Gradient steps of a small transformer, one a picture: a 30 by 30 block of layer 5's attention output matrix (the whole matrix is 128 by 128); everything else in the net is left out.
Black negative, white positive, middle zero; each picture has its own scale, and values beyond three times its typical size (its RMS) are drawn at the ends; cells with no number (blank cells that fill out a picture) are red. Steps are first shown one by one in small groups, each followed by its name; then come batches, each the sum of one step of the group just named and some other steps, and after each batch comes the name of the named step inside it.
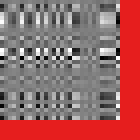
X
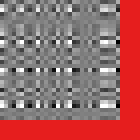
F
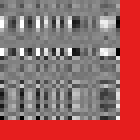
X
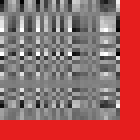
X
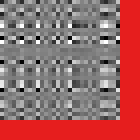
F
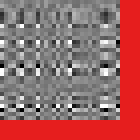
F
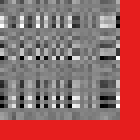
X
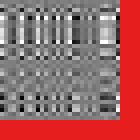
X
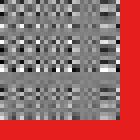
F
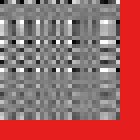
F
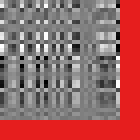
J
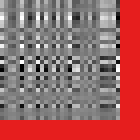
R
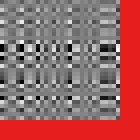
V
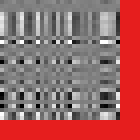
R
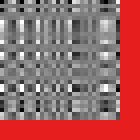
J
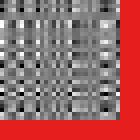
J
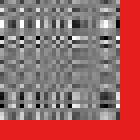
R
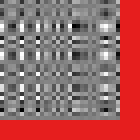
R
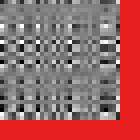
V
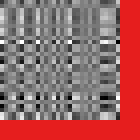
V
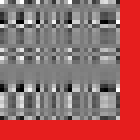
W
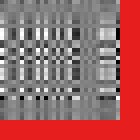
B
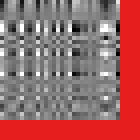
B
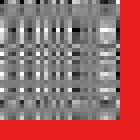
B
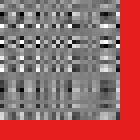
W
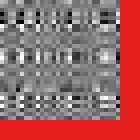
W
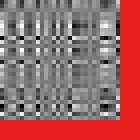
B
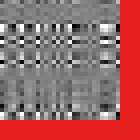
W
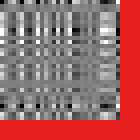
B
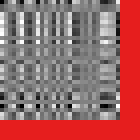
B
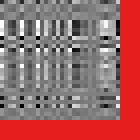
B
